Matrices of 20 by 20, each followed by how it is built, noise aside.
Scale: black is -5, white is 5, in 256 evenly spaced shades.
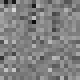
low rank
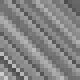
Toeplitz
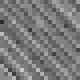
Toeplitz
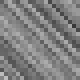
Toeplitz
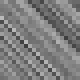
Toeplitz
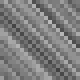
Toeplitz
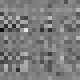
low rank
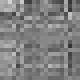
low rank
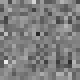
low rank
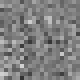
low rank
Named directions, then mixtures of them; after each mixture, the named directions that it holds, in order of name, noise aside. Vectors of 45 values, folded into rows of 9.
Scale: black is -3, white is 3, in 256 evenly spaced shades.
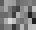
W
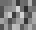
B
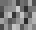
B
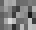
W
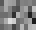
W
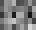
B, W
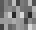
B, W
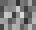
B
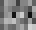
B, W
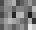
B, W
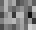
B, W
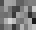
W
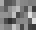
W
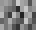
B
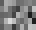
W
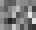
W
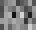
B, W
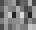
B, W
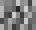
B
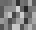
B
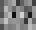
B, W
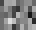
W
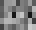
B, W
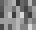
B, W
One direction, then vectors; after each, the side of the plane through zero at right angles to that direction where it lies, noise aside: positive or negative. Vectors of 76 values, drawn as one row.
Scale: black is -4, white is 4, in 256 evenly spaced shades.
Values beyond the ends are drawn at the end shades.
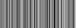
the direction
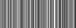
negative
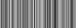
positive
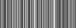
negative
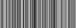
positive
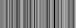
positive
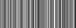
negative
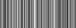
negative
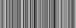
positive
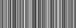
negative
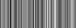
negative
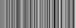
positive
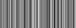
positive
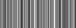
negative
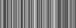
negative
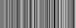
positive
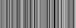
positive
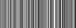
negative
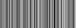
positive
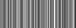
negative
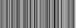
positive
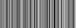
positive
